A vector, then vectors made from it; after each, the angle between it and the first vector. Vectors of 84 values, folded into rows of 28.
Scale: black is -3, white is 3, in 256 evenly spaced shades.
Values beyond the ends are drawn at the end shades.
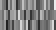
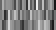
partly opposed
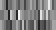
partly aligned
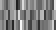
nearly parallel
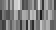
partly opposed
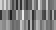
orthogonal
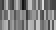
partly opposed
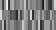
orthogonal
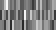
partly opposed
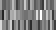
partly aligned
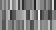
partly opposed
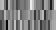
partly aligned
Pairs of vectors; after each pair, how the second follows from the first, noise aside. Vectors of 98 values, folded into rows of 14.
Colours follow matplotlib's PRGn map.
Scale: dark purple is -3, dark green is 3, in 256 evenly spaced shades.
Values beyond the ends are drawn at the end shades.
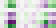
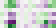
copied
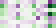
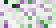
shuffled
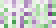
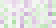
shrunk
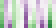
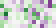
shuffled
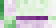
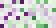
shuffled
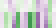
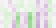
shrunk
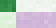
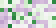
shuffled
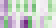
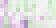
shrunk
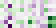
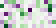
shuffled
